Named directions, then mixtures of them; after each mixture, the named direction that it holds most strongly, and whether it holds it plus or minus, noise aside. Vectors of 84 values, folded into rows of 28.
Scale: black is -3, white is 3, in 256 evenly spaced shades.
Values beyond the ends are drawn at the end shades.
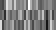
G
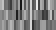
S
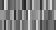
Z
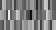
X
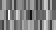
X, plus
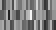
X, minus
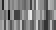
X, minus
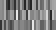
G, minus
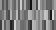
S, minus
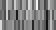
G, plus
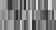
S, plus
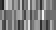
G, plus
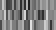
G, minus
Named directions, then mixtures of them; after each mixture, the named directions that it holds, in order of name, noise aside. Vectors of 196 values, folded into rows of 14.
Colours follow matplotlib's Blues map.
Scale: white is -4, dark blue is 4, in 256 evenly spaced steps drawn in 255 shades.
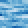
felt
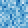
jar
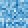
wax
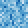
jar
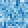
jar, wax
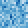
jar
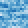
felt, jar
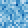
jar, wax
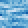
felt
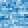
felt, jar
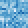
felt, wax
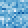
felt, wax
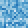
wax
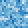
felt, jar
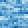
felt, jar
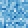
wax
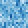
jar, wax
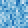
jar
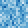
jar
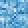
felt, wax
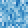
jar, wax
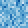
jar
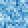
jar, wax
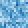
jar, wax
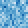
jar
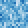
jar, wax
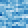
felt, wax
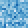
wax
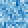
jar, wax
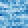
felt, jar
